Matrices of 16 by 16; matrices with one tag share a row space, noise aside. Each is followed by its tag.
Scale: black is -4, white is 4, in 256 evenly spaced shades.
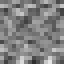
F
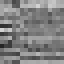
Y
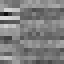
Y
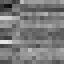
Y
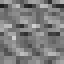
F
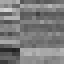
Y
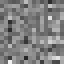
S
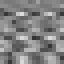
F
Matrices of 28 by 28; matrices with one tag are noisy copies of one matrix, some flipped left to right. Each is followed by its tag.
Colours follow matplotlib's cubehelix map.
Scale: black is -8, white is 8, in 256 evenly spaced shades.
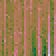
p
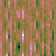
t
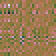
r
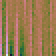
p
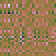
r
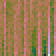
p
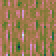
t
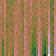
p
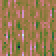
t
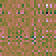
r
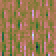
t
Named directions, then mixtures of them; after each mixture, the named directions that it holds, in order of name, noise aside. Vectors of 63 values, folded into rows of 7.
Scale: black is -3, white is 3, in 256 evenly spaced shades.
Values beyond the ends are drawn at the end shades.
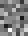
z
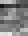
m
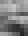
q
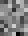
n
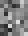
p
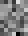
n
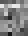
m, p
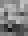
p, q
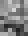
q, z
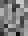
n, p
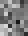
p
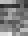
m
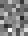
z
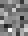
z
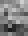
p, q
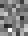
z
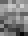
n, q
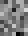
n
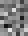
z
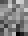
n, q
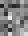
m, p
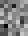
p, z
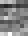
m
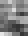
m, q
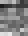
m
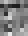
m, p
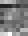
m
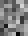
n, p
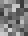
n, p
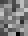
n, p
